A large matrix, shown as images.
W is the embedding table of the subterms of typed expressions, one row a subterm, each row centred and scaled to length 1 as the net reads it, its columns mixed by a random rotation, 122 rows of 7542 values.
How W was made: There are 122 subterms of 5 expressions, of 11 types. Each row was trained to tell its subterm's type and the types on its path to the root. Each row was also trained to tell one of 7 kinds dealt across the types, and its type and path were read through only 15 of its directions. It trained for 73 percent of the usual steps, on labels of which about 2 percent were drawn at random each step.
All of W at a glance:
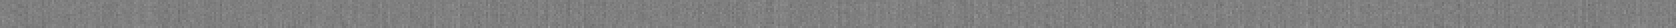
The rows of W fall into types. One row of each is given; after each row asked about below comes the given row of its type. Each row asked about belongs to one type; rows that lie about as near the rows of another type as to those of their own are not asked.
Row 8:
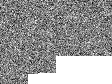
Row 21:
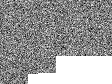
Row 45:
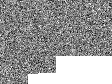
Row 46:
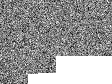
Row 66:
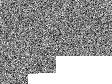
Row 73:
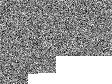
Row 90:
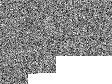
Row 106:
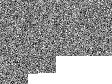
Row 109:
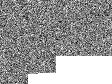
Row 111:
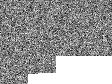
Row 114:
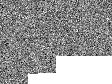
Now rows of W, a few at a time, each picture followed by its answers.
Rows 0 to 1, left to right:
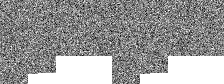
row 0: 106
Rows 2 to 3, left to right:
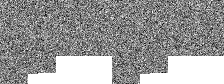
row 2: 73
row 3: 45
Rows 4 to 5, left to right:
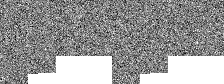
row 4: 111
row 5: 114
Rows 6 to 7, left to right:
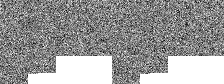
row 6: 90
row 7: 90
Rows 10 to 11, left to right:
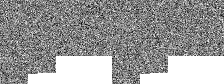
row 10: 73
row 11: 114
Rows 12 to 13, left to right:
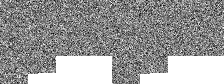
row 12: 66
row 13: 109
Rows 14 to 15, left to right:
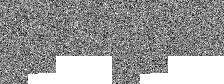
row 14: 8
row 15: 21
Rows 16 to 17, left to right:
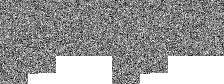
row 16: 114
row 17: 111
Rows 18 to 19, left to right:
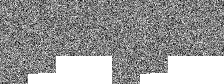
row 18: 21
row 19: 8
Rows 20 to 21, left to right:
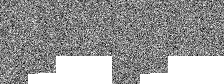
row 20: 8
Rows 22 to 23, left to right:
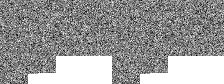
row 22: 66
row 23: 66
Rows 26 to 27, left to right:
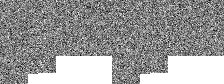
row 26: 106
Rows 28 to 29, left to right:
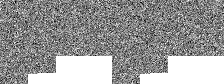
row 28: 106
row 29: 66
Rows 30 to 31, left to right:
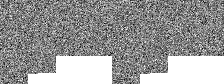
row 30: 21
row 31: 45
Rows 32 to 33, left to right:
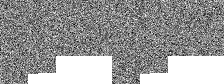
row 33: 109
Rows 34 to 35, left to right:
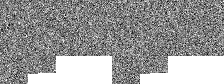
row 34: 8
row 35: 45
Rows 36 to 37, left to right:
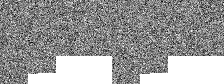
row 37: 111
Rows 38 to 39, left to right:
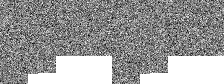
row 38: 8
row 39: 8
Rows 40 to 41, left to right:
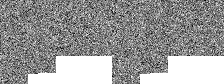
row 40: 111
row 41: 66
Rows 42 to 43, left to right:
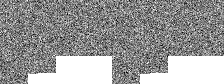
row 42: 90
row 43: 46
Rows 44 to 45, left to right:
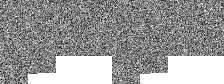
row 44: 111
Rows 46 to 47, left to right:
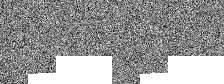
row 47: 8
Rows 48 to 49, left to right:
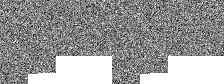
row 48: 73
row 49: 46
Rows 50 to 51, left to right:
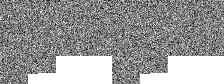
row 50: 45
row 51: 73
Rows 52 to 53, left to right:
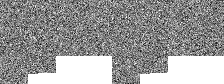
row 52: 106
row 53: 45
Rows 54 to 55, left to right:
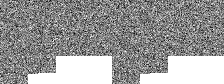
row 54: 66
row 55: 90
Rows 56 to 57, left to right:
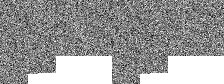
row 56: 106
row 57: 109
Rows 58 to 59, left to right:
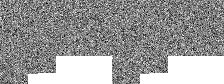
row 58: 46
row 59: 73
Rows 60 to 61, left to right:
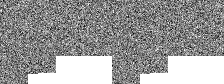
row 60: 111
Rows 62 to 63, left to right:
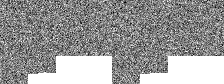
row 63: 114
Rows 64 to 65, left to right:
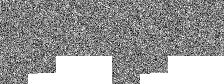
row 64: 106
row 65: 8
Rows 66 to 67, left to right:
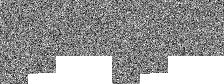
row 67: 114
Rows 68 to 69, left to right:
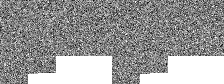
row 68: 66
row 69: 73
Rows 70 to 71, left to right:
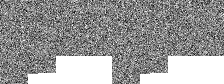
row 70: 21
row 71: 21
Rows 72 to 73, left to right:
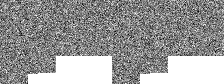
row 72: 109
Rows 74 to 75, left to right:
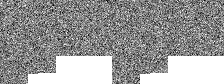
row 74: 8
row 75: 21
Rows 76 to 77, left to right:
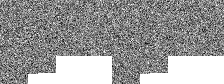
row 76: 46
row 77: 90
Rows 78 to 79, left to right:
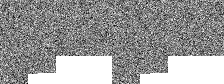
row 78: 21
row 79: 109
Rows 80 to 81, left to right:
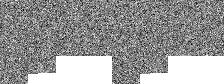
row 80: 21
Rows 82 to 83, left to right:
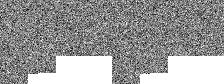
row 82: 114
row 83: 66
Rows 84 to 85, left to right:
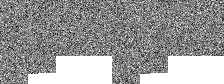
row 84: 66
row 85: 45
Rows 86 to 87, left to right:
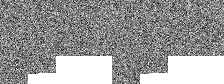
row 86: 21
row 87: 21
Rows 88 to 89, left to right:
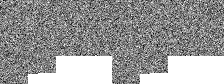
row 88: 111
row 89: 109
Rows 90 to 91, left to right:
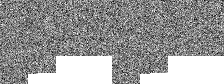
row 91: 46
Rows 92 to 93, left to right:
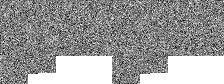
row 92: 111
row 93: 45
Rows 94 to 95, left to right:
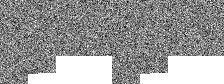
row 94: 21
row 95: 106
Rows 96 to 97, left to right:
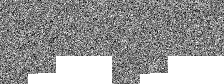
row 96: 90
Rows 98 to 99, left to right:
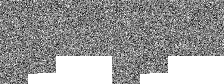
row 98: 73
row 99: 73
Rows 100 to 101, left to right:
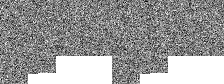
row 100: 21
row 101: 114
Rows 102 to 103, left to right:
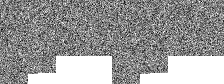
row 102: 8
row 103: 90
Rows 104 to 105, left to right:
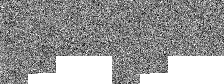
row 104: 45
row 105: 106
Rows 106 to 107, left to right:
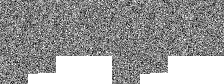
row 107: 111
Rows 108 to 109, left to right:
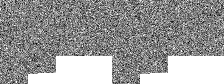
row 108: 106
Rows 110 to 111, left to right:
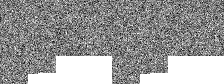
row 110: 8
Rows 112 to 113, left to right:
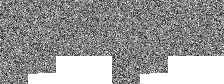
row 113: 109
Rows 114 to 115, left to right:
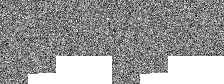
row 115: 8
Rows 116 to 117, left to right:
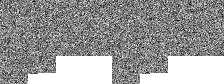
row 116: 114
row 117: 114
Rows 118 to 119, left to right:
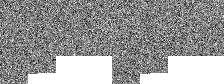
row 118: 114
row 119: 90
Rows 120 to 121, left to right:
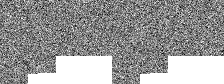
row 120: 109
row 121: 66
